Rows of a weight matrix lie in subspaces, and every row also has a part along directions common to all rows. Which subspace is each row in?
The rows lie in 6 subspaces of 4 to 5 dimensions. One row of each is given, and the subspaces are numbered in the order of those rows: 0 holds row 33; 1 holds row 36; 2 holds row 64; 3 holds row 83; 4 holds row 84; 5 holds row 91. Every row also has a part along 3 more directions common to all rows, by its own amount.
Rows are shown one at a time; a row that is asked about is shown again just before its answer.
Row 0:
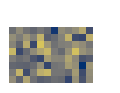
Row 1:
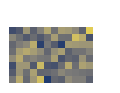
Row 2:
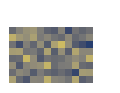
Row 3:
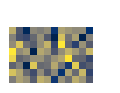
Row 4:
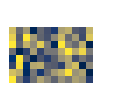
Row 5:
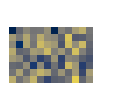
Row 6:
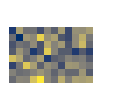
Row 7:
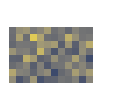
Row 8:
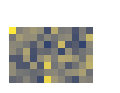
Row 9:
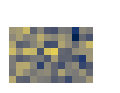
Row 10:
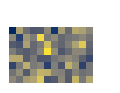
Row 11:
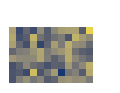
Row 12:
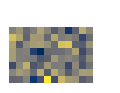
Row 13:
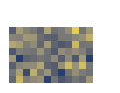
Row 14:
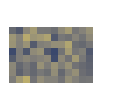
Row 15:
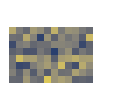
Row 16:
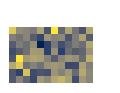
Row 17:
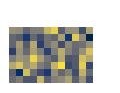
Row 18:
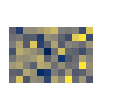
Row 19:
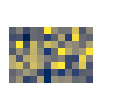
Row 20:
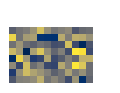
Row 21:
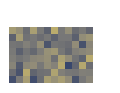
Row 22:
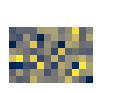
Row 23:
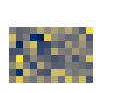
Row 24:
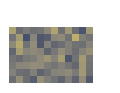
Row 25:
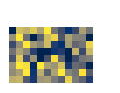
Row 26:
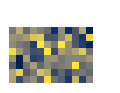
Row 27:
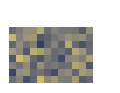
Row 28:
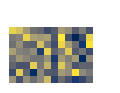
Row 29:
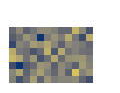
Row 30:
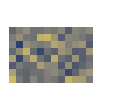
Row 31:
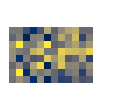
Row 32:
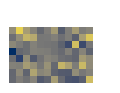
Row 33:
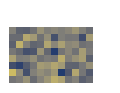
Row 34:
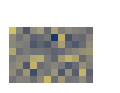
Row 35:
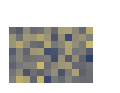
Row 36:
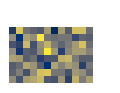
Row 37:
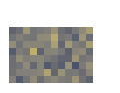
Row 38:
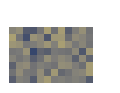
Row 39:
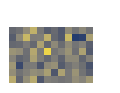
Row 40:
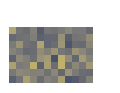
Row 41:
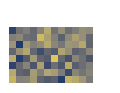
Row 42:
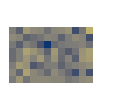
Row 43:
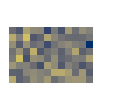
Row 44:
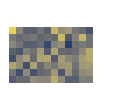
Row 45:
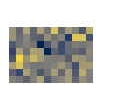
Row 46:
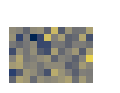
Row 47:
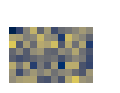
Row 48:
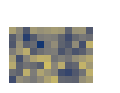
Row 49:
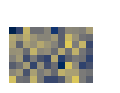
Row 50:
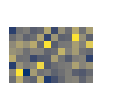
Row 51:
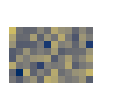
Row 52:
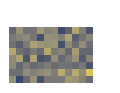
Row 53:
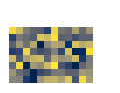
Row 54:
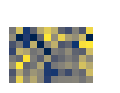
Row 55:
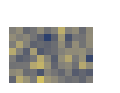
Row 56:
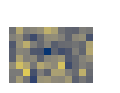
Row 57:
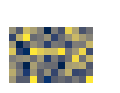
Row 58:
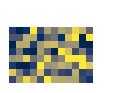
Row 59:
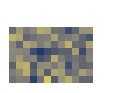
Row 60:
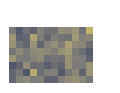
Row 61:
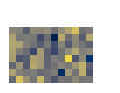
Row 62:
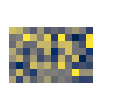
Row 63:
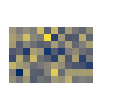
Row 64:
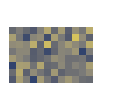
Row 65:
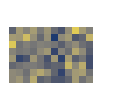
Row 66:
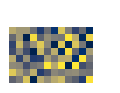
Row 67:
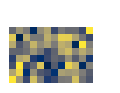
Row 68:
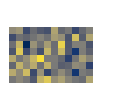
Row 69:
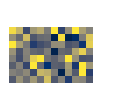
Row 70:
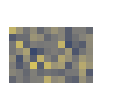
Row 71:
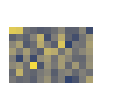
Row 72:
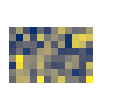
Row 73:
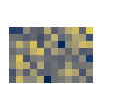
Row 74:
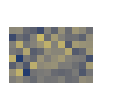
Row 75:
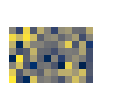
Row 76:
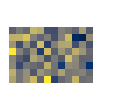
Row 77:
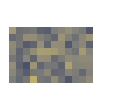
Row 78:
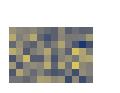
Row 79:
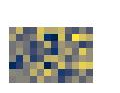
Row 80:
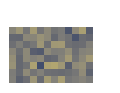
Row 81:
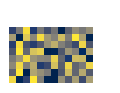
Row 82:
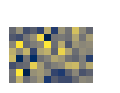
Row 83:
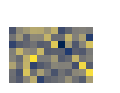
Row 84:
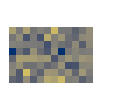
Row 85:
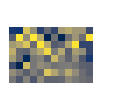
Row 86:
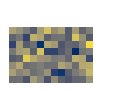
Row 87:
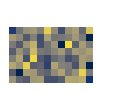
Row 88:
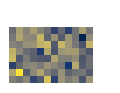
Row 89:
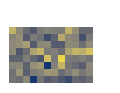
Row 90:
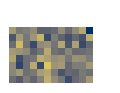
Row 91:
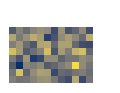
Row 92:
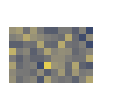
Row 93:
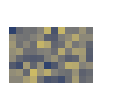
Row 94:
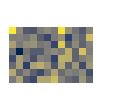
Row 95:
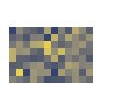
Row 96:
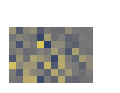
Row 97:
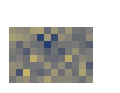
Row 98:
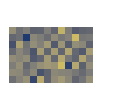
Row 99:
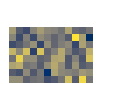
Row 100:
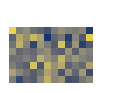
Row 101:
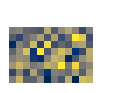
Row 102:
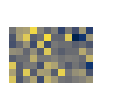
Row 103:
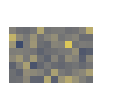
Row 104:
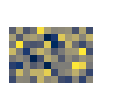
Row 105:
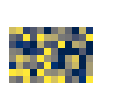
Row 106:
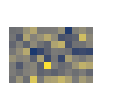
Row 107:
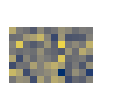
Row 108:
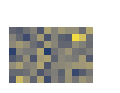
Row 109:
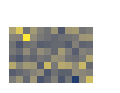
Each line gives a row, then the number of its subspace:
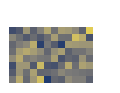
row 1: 0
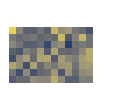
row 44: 2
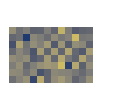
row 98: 4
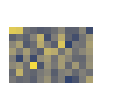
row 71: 0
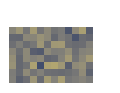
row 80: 1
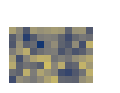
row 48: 3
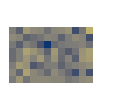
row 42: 0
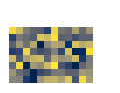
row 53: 5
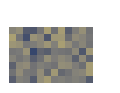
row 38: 2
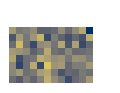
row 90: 3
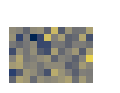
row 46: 3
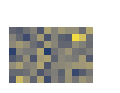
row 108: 0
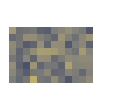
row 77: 2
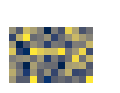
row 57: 2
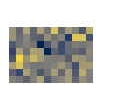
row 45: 3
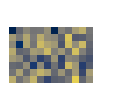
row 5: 1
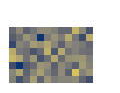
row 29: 0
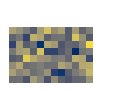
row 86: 3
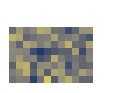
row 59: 2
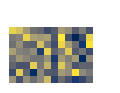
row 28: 0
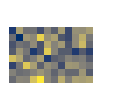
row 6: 1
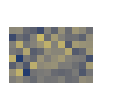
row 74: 5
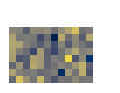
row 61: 4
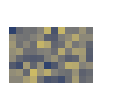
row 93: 5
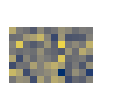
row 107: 0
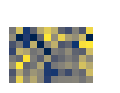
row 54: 3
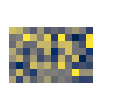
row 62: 0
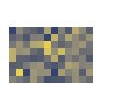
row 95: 0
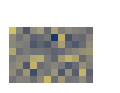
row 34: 4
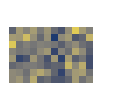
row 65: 4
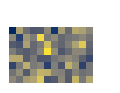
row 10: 1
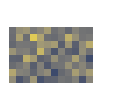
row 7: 3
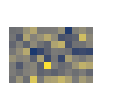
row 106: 1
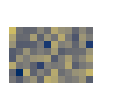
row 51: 2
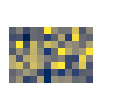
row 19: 1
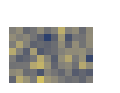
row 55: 4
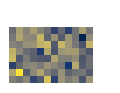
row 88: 2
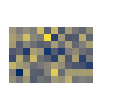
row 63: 0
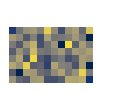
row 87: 1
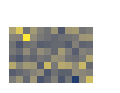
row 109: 4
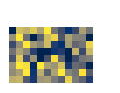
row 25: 2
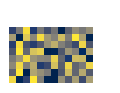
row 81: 3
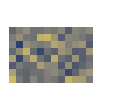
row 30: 5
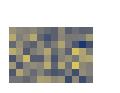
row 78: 5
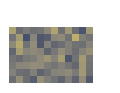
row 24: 1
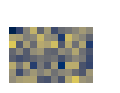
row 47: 0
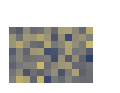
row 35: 0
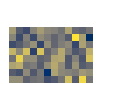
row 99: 4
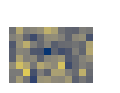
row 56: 2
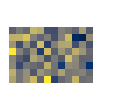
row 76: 4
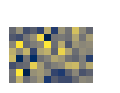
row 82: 4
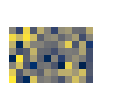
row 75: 3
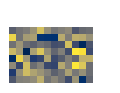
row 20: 5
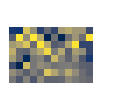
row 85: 3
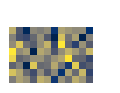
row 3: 4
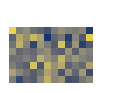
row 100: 3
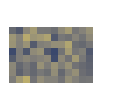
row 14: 0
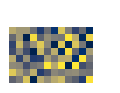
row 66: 4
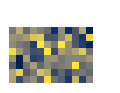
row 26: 5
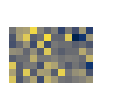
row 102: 2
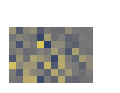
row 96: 5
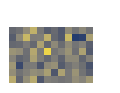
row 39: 2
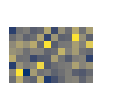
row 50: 2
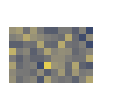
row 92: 4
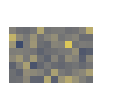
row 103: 2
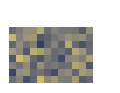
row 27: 5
